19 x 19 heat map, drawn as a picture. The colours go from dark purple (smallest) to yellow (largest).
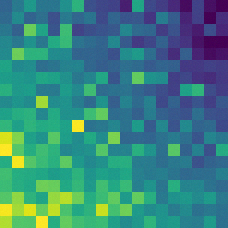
The histogram is bell-shaped. No regular stripes run through it. There is an overall slope up to the bottom left. The bottom left is the ninth with the highest average. The top right is the ninth with the lowest average. No row or column stands out. The bottom right is the calmest part.
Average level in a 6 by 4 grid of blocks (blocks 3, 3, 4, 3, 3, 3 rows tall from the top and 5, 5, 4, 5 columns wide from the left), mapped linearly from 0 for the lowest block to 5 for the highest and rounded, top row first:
2 2 1 0
3 2 1 0
3 3 2 1
4 3 2 2
4 3 3 2
5 4 3 2
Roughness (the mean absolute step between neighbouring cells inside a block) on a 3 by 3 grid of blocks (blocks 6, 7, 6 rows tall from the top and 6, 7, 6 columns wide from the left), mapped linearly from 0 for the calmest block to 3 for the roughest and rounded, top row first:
211 | 132 | 210
